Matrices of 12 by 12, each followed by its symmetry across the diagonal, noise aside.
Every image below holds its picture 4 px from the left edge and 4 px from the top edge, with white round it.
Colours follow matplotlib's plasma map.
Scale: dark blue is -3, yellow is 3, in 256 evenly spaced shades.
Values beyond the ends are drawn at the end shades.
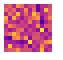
symmetric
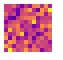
symmetric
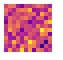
symmetric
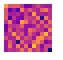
symmetric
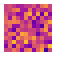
antisymmetric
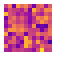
antisymmetric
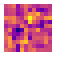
antisymmetric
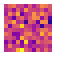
antisymmetric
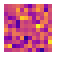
antisymmetric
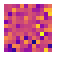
antisymmetric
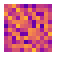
symmetric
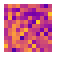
antisymmetric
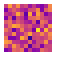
antisymmetric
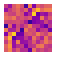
symmetric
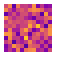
symmetric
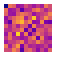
symmetric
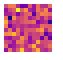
antisymmetric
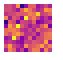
symmetric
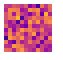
symmetric
